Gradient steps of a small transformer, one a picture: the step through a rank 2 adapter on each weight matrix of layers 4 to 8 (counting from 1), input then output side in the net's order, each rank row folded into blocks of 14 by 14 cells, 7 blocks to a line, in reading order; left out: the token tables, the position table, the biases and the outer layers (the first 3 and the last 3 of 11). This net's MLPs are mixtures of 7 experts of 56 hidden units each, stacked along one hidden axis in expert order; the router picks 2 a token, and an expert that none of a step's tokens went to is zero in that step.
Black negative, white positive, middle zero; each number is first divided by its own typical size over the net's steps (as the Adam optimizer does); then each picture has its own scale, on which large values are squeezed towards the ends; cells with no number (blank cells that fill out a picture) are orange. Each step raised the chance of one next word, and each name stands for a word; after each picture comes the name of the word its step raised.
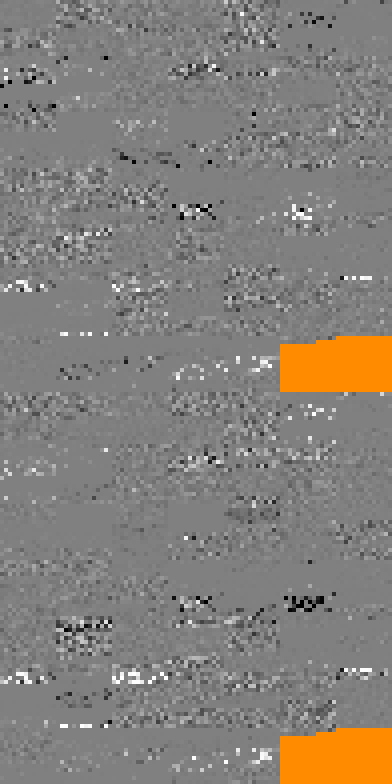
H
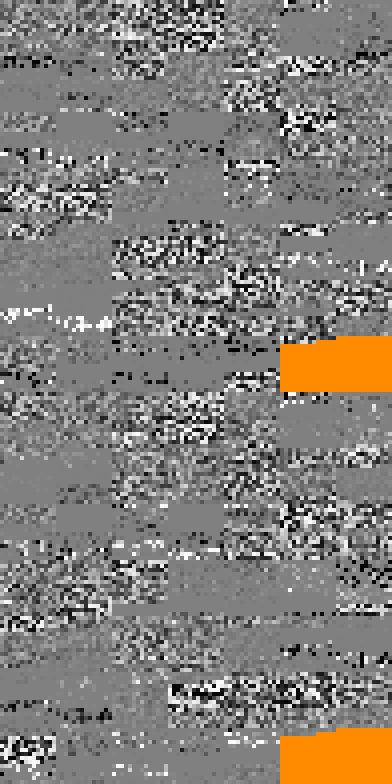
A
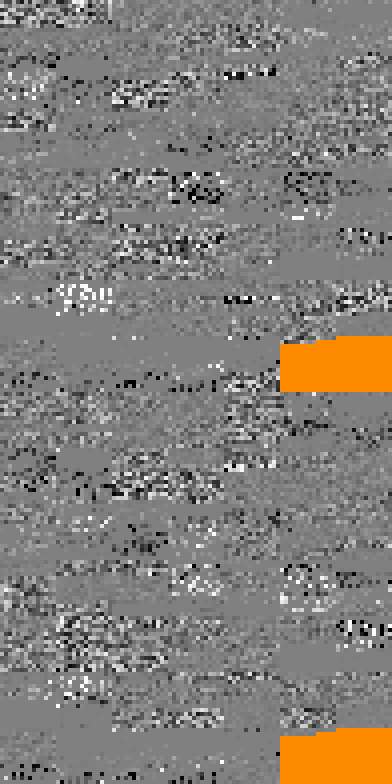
A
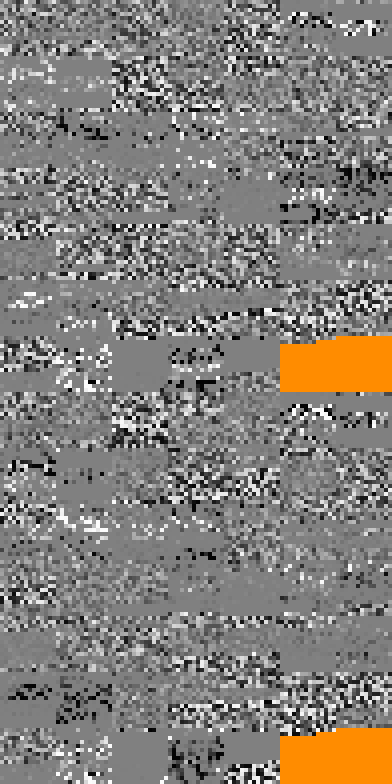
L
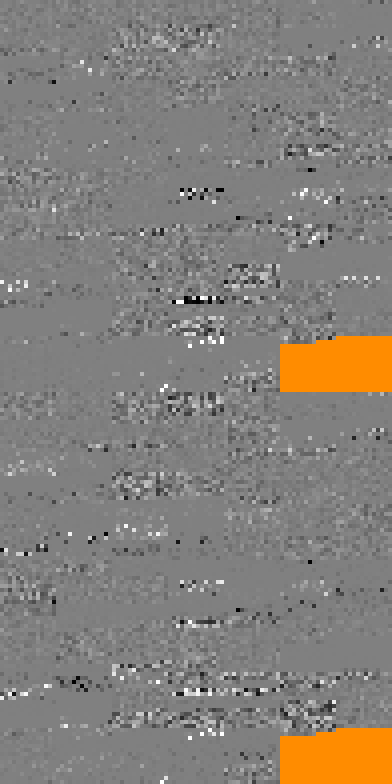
H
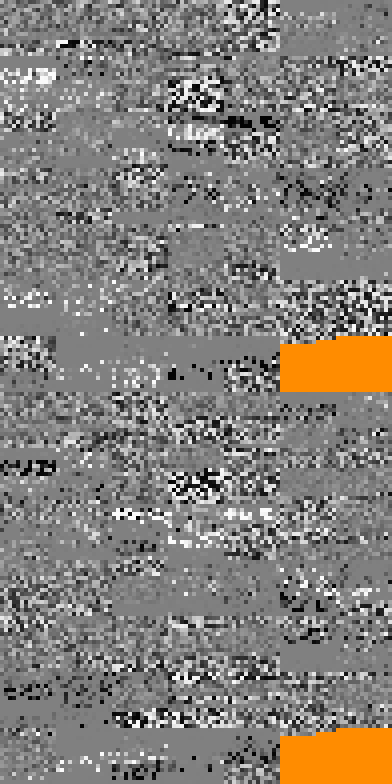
L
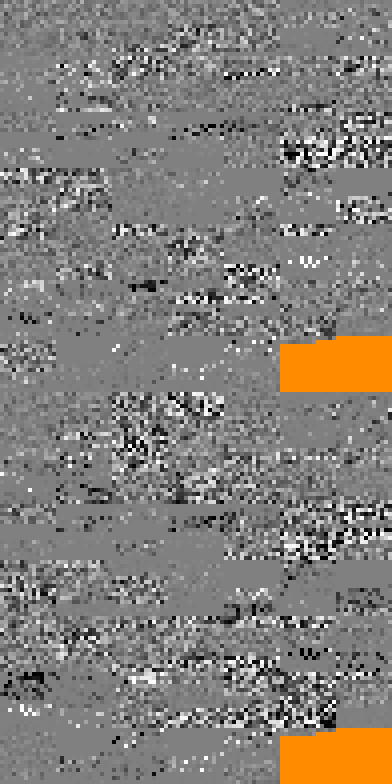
H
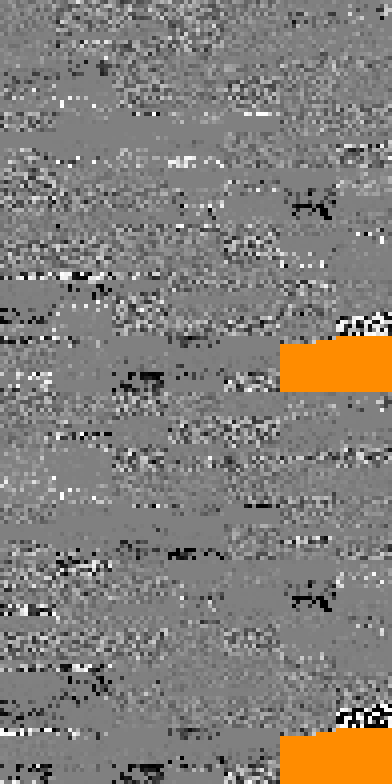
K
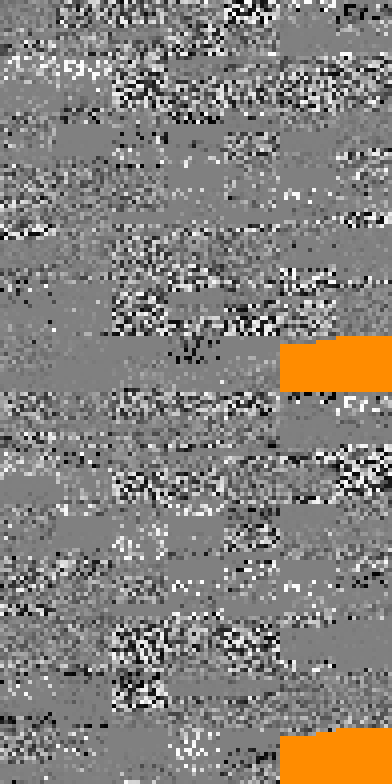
L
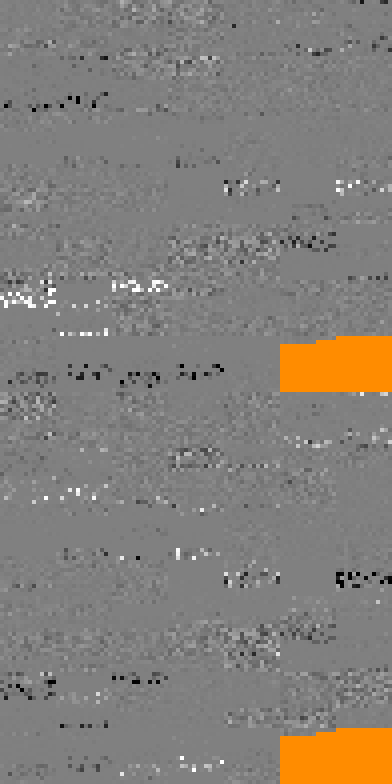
A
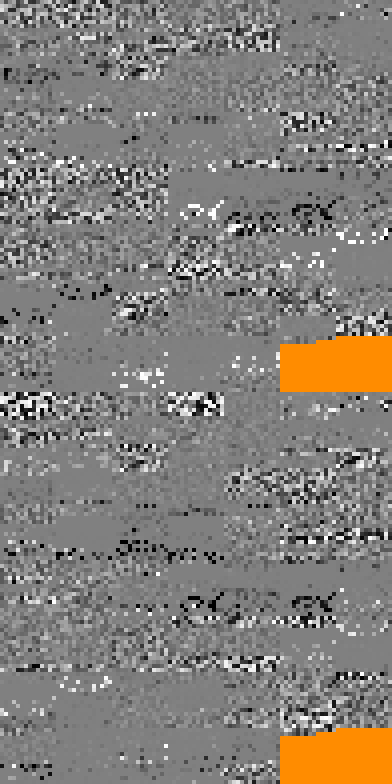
H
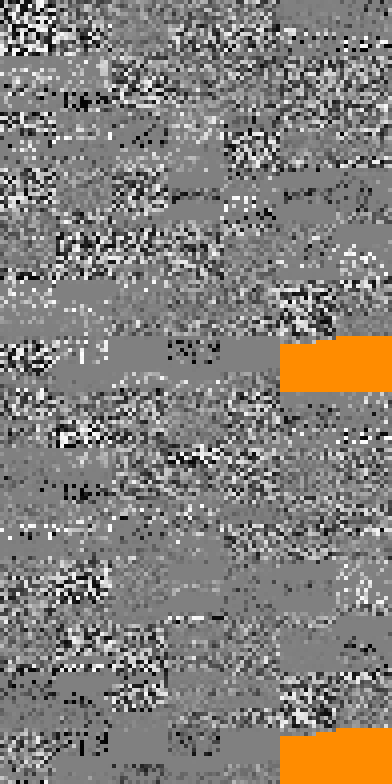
L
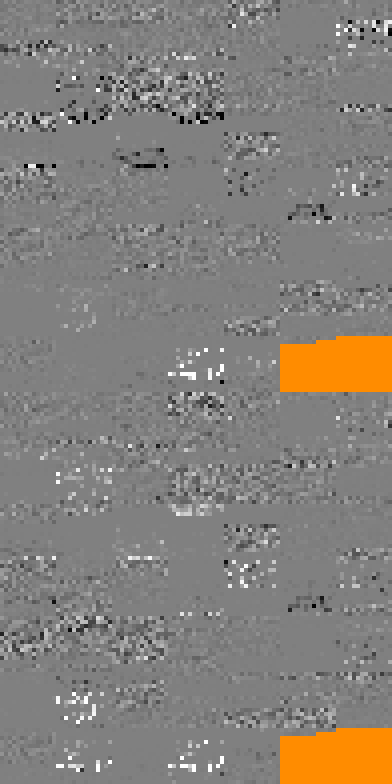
H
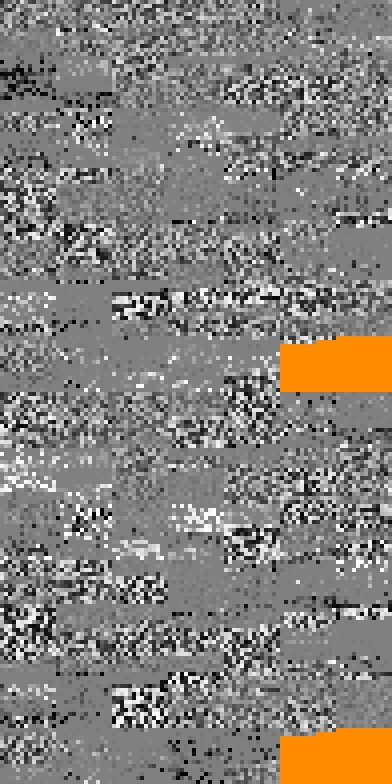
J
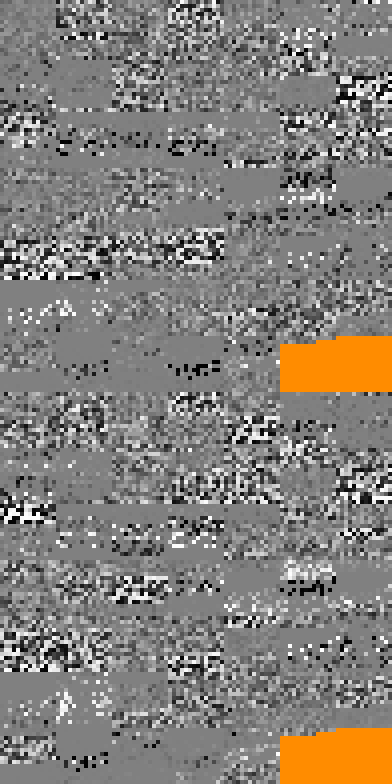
A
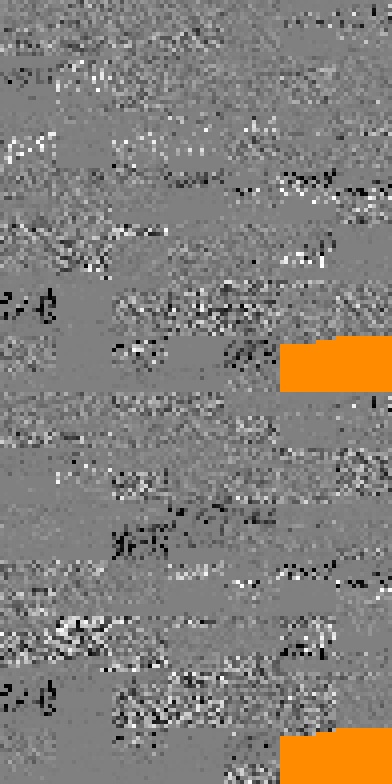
K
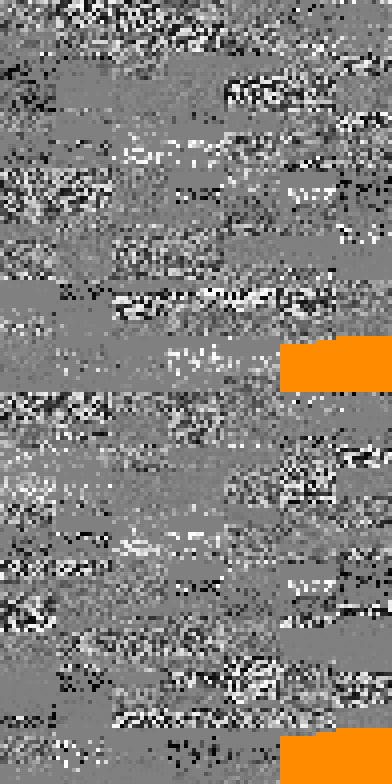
J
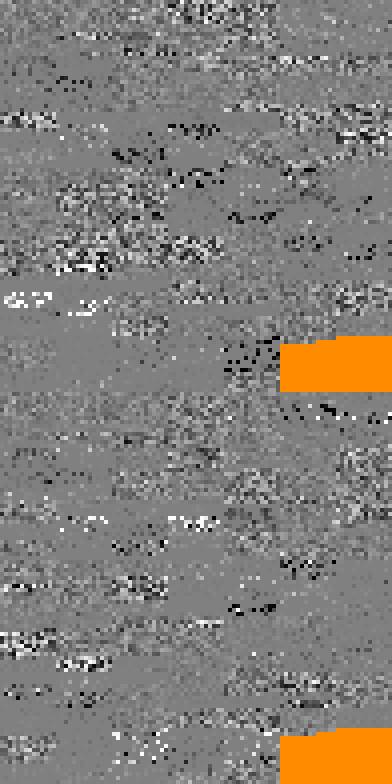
A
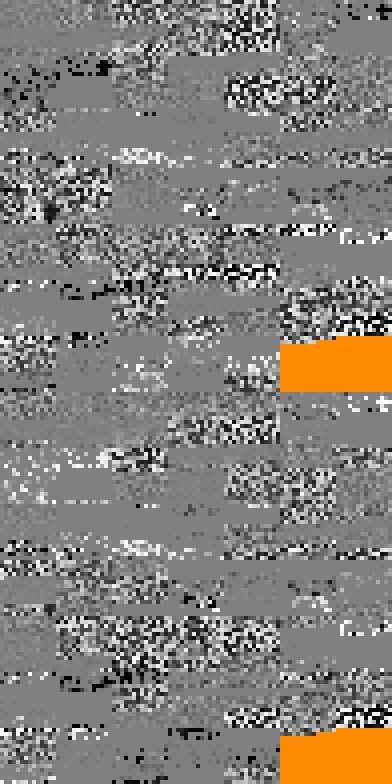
J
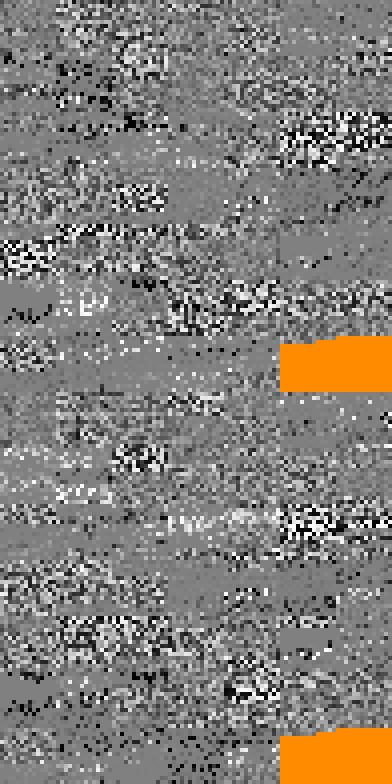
J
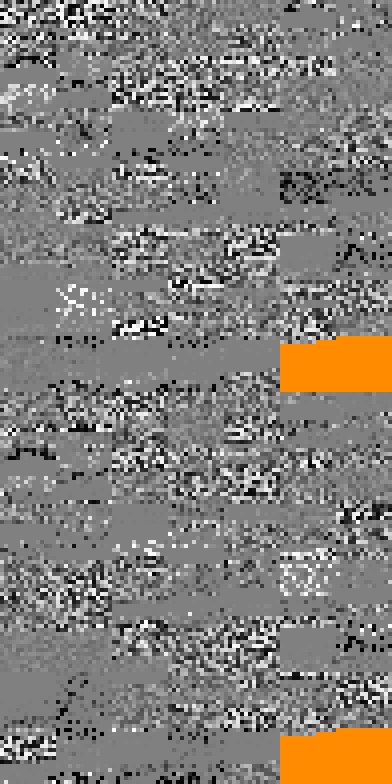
L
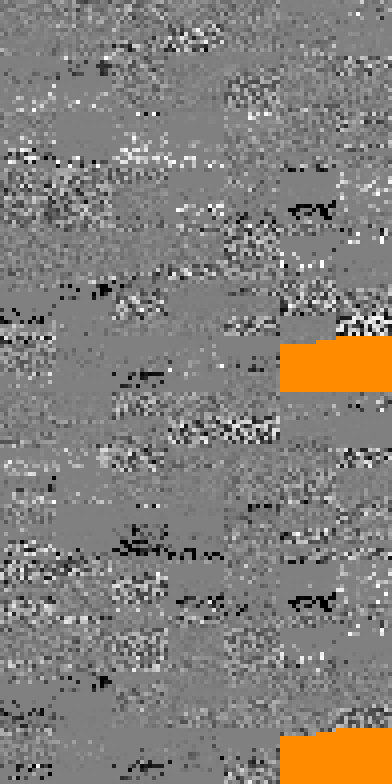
K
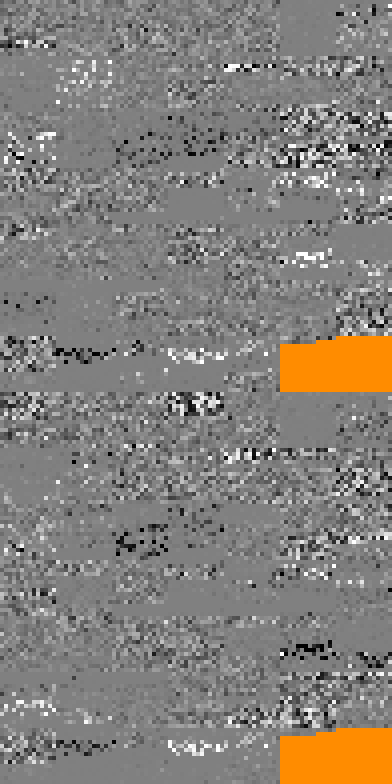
H
